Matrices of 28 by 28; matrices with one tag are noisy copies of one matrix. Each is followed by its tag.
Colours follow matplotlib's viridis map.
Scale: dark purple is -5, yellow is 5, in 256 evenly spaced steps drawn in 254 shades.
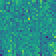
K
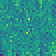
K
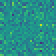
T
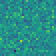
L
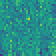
K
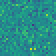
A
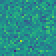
L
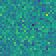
A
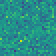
L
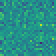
T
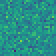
L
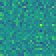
T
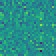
T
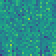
K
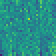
K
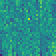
K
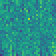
K
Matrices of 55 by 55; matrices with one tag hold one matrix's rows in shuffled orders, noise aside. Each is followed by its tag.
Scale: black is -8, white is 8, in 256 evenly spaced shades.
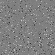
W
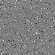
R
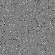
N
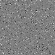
R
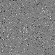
N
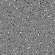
W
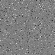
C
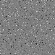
R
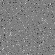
N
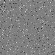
N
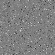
W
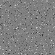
R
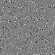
R
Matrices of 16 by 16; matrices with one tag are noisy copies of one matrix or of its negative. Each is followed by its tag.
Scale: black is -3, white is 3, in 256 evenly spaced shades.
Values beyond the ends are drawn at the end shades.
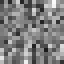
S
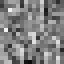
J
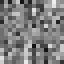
S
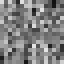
S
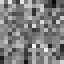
S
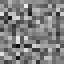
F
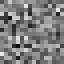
F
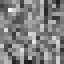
J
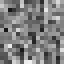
J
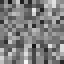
S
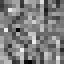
J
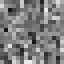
J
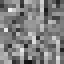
J
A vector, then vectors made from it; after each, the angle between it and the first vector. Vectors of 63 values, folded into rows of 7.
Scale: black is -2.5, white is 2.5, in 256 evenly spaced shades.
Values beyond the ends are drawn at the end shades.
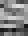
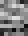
nearly parallel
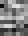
nearly parallel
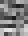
nearly opposite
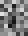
orthogonal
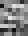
nearly parallel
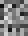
orthogonal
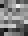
nearly parallel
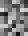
orthogonal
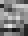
nearly parallel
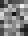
partly aligned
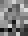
partly aligned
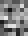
partly aligned
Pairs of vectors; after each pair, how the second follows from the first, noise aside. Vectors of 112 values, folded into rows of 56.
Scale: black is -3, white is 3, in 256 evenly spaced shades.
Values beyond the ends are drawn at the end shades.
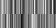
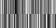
wrapped around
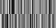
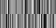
wrapped around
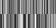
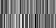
sign-scrambled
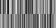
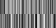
wrapped around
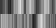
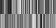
sign-scrambled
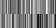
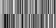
wrapped around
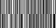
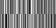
wrapped around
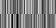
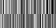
wrapped around
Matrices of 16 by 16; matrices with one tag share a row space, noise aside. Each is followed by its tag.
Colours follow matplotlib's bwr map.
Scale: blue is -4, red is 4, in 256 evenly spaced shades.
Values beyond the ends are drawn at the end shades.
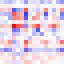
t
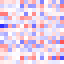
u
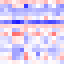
t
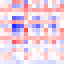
t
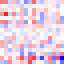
u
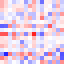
u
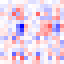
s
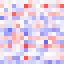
t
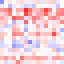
t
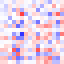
s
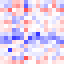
t
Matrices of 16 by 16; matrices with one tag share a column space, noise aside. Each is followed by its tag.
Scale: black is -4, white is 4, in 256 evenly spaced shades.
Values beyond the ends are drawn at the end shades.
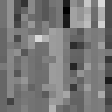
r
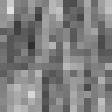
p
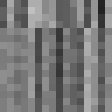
r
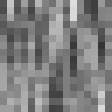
p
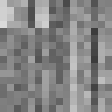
r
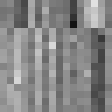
r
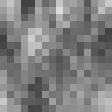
p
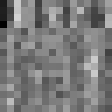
r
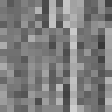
r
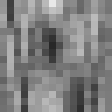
p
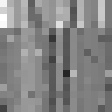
r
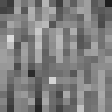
p
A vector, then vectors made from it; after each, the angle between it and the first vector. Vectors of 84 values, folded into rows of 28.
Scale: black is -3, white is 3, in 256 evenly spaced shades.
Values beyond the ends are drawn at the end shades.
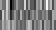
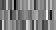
partly aligned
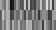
nearly parallel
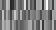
nearly parallel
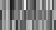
nearly parallel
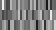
partly opposed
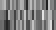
partly opposed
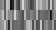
partly aligned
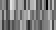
nearly opposite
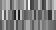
partly aligned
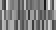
partly aligned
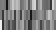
partly opposed
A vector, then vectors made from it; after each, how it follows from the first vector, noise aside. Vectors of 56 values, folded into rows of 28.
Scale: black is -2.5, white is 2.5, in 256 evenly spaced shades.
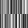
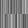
shrunk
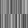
shrunk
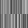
shrunk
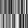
sign-scrambled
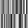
sign-scrambled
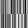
sign-scrambled
